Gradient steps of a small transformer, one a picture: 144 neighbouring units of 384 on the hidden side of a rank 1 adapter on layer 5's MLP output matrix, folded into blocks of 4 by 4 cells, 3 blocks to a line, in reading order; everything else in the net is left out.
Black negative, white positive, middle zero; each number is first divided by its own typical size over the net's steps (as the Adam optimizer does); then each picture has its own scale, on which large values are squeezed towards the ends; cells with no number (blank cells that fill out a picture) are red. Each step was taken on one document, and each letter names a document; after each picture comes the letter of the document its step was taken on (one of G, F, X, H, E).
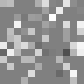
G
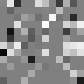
G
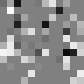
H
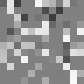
H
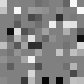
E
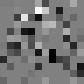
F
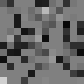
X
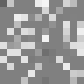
X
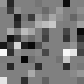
X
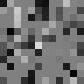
E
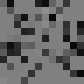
X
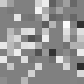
X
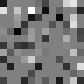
E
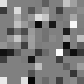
E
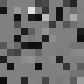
F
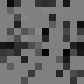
H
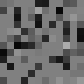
F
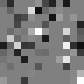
H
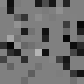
H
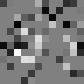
G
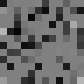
E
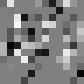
X
